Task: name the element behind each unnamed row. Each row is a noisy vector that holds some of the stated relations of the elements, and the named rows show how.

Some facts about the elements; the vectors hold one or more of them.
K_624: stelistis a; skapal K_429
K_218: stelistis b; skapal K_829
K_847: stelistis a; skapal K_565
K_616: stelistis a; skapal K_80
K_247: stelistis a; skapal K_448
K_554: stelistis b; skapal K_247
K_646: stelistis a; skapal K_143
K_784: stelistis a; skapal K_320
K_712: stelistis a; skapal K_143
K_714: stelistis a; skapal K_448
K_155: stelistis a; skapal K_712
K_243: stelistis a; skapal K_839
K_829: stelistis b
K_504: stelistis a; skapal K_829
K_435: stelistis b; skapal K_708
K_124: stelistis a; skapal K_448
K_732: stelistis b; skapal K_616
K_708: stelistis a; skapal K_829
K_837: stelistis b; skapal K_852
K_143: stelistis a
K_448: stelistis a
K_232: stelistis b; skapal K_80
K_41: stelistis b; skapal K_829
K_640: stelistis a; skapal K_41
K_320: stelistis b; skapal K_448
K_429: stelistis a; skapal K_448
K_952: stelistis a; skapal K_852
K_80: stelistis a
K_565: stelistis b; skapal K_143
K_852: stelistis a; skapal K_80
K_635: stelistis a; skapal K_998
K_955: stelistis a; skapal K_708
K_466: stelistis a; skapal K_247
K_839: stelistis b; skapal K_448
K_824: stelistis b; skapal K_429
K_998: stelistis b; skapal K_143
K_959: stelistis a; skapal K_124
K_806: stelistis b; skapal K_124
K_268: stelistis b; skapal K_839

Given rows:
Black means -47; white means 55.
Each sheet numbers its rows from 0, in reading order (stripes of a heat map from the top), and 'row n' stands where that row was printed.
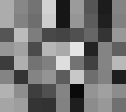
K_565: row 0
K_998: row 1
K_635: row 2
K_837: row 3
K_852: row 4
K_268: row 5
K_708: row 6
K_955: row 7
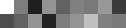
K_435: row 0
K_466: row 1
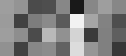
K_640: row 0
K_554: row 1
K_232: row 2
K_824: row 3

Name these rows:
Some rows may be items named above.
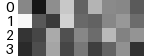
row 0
K_320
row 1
K_41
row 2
K_429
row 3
K_959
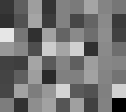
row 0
K_624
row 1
K_959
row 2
K_218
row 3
K_732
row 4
K_448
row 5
K_624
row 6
K_616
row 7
K_806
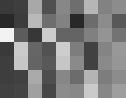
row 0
K_429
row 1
K_124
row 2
K_41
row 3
K_952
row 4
K_952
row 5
K_429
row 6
K_247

